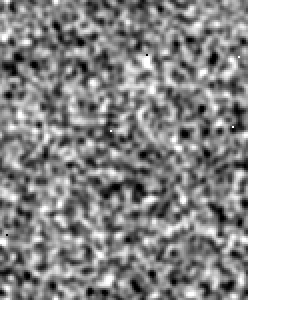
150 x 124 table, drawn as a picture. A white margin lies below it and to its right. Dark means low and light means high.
Overall the values sit about 50% of the way up the scale. Five lone cells stand out: three far higher and two far lower than their neighbours. There are no regular stripes. The texture is blotchy.
